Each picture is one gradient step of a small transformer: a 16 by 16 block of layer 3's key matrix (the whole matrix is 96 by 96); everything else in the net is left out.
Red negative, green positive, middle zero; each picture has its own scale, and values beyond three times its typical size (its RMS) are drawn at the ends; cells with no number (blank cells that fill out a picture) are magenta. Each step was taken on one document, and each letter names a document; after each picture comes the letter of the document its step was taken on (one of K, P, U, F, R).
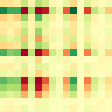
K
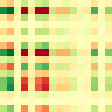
K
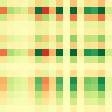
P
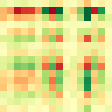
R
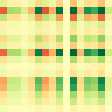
P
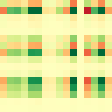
P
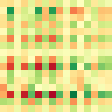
R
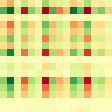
K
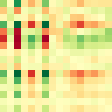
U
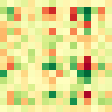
R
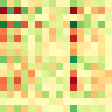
R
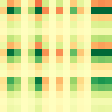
P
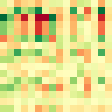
K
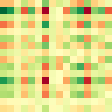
K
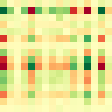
R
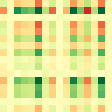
P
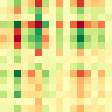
U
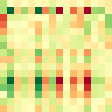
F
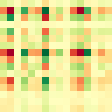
K
